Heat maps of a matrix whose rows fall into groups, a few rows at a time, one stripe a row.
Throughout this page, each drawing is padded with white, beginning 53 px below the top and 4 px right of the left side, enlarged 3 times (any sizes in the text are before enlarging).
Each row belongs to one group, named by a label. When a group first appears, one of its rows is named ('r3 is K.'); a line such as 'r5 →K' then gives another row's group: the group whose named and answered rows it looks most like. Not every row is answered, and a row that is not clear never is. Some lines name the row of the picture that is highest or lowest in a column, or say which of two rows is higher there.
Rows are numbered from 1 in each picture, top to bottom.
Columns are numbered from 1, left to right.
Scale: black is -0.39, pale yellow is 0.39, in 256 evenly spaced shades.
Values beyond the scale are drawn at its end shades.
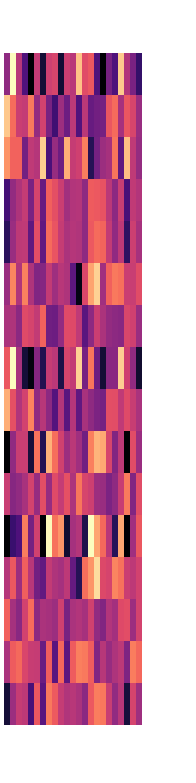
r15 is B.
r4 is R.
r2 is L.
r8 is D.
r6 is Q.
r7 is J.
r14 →L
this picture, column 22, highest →15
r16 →R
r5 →R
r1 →D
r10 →R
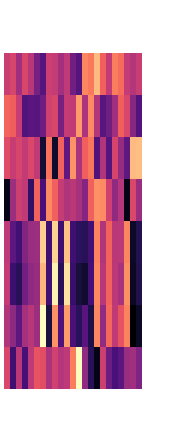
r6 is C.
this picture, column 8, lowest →7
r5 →C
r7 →C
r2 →D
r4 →R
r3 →B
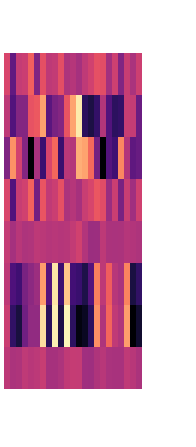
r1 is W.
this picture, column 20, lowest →2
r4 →W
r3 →D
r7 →C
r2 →J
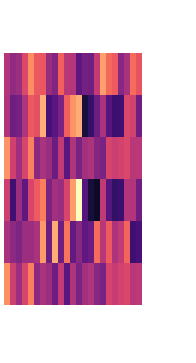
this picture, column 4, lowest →4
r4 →J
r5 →C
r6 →L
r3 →L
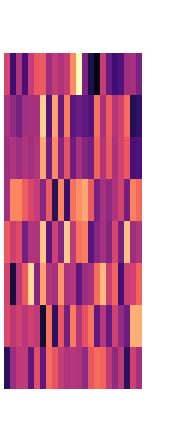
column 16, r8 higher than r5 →Yes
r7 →B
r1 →J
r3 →C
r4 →B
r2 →C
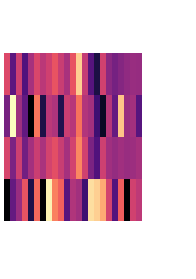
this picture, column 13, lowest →4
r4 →R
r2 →D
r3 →J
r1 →J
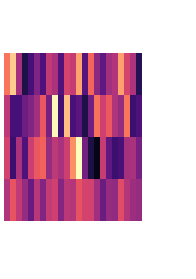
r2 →C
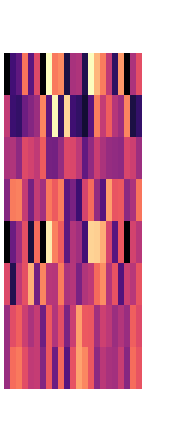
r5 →R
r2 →C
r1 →R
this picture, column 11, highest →2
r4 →Q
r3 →J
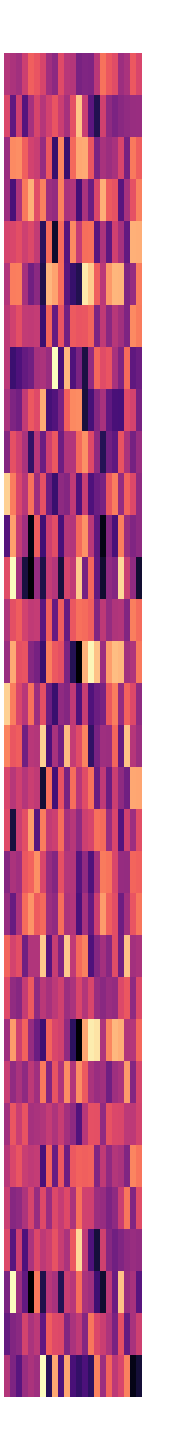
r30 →D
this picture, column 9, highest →8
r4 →W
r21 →W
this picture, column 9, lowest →5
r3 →B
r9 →J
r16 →L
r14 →B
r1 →W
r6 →Q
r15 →Q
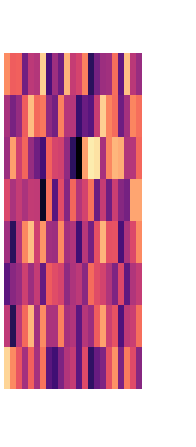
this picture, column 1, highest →8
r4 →B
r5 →W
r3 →Q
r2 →W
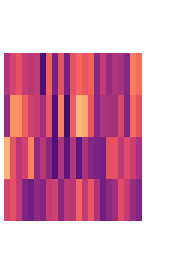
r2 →B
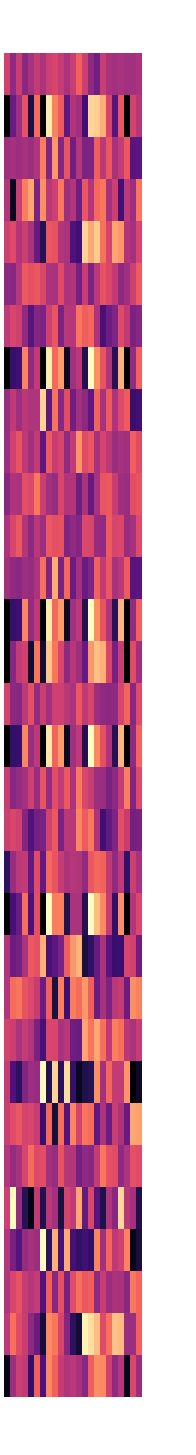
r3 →C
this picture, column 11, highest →25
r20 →R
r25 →C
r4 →W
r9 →C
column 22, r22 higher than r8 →Yes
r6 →W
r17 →R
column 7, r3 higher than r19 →Yes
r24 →Q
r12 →Q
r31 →Q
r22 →J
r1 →J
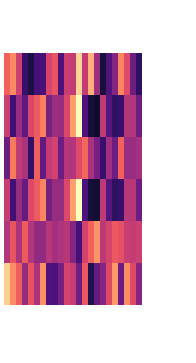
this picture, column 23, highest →5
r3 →D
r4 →J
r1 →D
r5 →Q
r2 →J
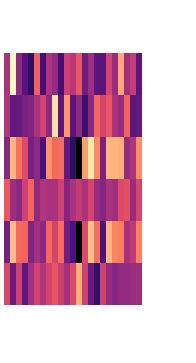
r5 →Q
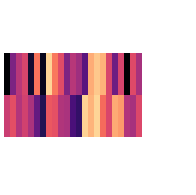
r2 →Q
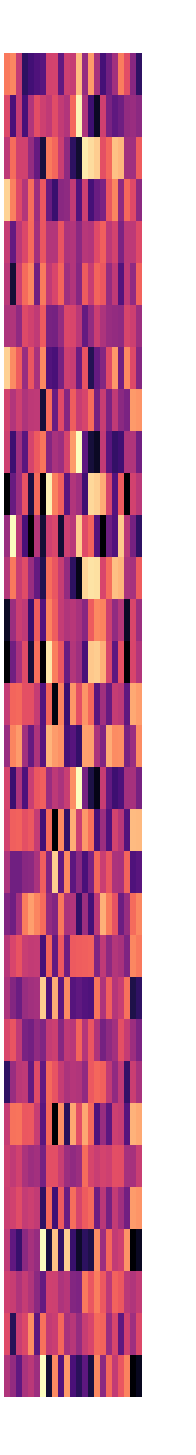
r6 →W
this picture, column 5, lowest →12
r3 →Q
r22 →B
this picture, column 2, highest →12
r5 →W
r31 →W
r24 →D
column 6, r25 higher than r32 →Yes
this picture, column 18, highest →17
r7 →J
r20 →C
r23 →C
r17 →Q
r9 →B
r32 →C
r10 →J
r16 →B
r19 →B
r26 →B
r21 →W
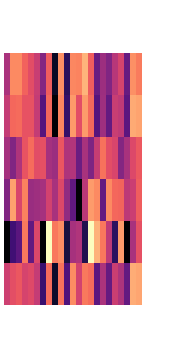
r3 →W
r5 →R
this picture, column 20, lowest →3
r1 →B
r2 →B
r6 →B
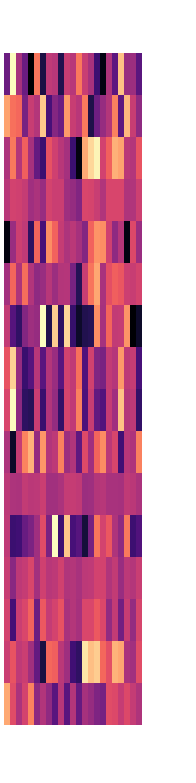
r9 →D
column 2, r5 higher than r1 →No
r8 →D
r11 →J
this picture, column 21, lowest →5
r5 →R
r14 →W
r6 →Q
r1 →D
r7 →C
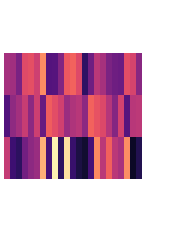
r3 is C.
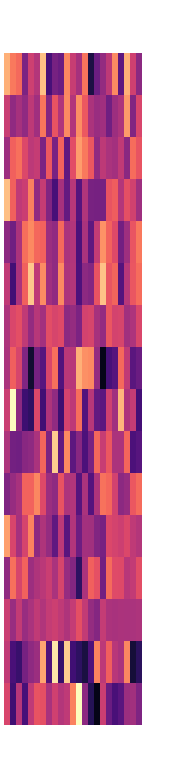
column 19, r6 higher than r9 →Yes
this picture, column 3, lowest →15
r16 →J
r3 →B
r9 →D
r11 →W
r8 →D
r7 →Q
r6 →W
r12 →L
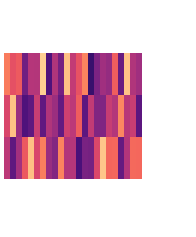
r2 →D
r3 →W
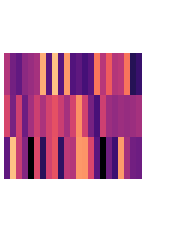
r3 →D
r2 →J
